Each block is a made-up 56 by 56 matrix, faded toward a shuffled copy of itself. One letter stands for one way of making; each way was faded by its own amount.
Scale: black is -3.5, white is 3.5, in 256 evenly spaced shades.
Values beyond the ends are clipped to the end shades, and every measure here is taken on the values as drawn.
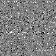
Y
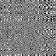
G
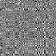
G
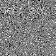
Y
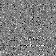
Y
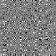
G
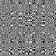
G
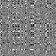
G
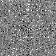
Y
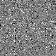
Y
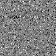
Y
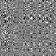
G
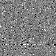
Y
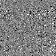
Y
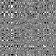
G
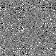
Y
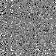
Y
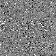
Y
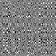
G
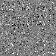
Y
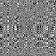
G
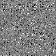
Y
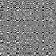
G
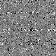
Y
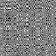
G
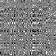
G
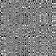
G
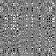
G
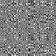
G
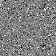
Y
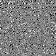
Y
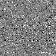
Y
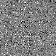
Y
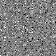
Y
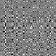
G
